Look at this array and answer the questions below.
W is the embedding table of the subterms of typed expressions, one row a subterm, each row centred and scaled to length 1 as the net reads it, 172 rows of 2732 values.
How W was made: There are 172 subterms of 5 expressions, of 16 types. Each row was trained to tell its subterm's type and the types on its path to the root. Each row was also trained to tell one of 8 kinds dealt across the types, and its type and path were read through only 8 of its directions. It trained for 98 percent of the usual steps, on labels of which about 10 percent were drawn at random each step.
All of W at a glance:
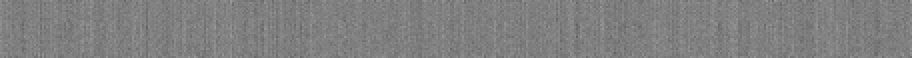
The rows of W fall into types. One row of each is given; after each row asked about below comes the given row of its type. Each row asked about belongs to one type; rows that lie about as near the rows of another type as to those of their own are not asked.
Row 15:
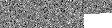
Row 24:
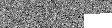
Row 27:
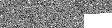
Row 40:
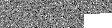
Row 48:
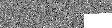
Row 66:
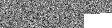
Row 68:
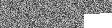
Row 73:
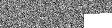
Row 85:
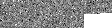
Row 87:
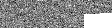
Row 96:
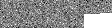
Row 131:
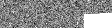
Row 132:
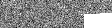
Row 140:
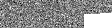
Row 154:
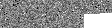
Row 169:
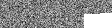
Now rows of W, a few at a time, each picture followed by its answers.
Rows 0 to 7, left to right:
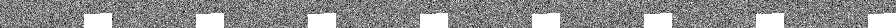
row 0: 96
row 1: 87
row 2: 87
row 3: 40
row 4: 169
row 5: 96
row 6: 73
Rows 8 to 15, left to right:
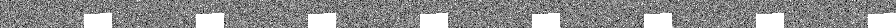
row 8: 15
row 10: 87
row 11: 96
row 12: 40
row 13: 85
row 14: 48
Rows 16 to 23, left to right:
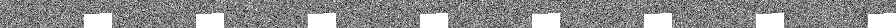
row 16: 27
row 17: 68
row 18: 131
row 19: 140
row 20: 24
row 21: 73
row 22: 15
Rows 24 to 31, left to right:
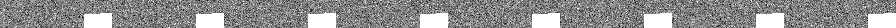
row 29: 132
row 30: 73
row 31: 73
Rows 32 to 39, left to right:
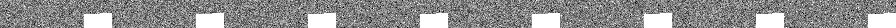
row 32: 169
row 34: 132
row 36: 131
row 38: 40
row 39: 66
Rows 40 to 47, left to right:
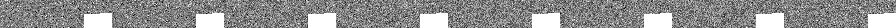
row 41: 40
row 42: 24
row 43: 73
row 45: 48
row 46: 68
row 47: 132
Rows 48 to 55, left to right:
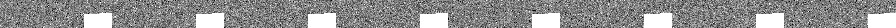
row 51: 27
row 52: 132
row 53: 85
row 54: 73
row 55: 15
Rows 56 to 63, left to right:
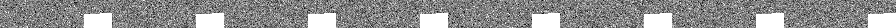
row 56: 131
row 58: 24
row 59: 132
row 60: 40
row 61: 154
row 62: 140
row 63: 154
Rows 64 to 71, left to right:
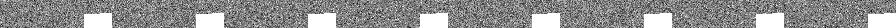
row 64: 68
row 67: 154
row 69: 68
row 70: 140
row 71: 24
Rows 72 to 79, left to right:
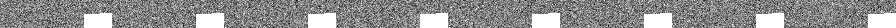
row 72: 140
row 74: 96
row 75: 154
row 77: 140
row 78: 27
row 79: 85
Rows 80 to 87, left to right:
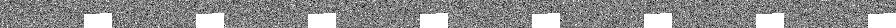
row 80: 40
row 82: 140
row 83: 85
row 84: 87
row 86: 169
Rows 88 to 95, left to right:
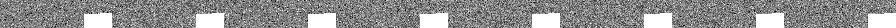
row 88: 140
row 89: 154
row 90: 73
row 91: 132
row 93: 169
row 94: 140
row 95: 24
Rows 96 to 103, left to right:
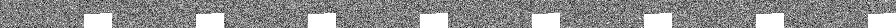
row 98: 73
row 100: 15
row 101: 15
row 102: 87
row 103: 132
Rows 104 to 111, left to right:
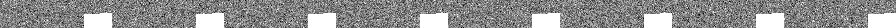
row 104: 169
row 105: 73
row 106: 169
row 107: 169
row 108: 131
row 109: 96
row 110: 68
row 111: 24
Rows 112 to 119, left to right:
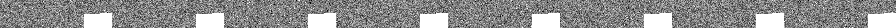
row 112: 169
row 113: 66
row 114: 169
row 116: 73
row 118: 132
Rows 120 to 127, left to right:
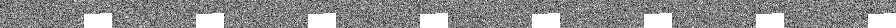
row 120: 24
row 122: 87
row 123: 27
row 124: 27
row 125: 140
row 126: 27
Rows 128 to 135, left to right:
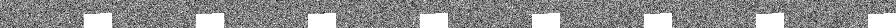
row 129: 154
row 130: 48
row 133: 96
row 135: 68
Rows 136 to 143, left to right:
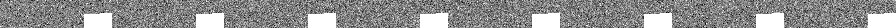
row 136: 131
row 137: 24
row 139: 154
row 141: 68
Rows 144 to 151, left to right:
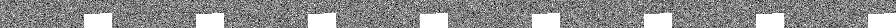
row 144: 140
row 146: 15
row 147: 131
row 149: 87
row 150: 85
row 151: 24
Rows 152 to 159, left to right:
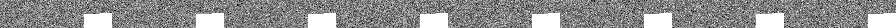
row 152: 87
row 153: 131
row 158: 131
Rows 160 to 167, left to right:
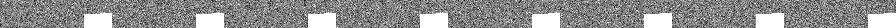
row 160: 96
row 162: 40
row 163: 132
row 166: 169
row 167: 87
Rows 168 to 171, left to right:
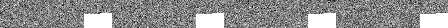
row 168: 85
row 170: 66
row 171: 132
